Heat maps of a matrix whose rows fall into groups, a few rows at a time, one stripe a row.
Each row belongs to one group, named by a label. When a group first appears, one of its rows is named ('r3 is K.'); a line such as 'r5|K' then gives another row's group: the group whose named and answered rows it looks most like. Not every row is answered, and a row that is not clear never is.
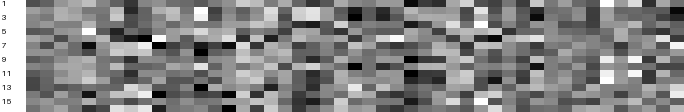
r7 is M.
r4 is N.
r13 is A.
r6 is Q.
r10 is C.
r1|N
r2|C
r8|M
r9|N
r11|N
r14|M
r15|N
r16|M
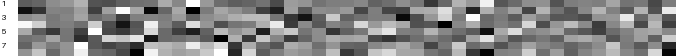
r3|N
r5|Q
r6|M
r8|Q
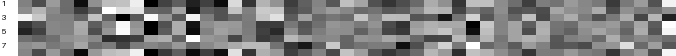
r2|M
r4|A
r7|N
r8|M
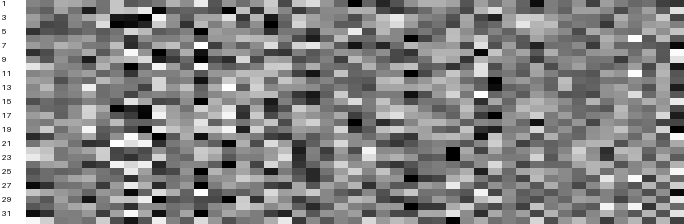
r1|C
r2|M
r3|Q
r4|Q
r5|A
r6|N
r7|C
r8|A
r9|M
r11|N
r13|Q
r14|N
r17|Q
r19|Q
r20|A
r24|M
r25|A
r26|N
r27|A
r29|M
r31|A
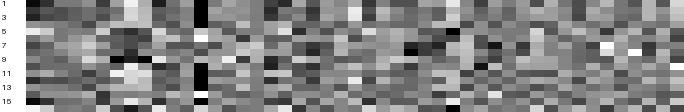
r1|A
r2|A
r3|A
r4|M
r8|N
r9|Q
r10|A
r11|M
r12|A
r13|M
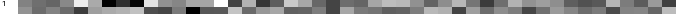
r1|Q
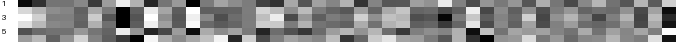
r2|C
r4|C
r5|A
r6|Q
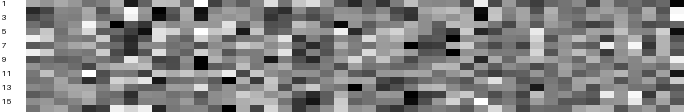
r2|A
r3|A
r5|Q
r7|N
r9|A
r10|M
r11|Q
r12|M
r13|C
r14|N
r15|N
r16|M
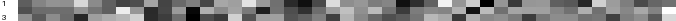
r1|N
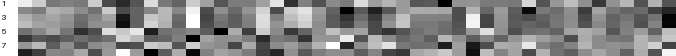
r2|C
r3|C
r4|C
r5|M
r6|A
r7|Q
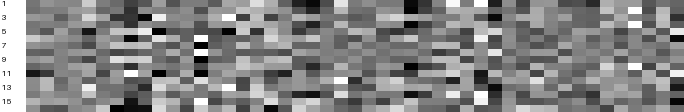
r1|N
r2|N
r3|Q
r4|N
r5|M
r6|C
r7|M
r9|M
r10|N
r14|N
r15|C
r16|Q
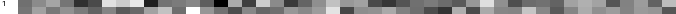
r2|Q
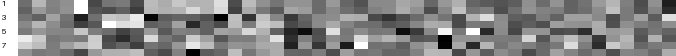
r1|Q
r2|Q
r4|M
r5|N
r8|M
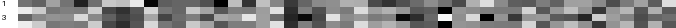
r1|M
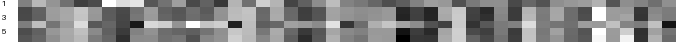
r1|M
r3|N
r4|Q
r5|N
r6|N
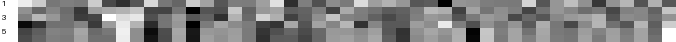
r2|M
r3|M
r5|A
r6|A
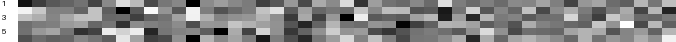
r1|A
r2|C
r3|C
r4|N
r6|A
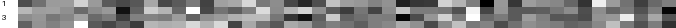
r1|N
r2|C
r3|N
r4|Q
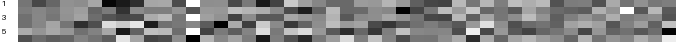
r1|Q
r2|N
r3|Q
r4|M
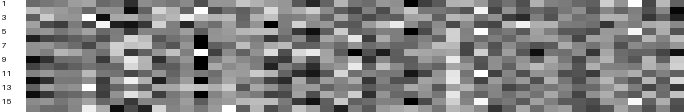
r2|C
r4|Q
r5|N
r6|A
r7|M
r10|A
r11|N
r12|A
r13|Q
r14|A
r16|Q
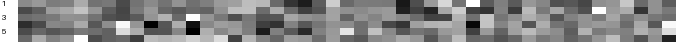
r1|N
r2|N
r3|Q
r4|A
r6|Q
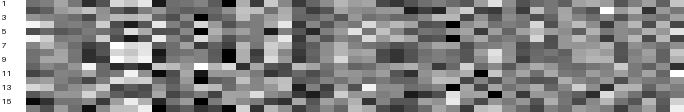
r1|M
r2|N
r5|A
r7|M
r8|M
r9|M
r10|Q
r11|A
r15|A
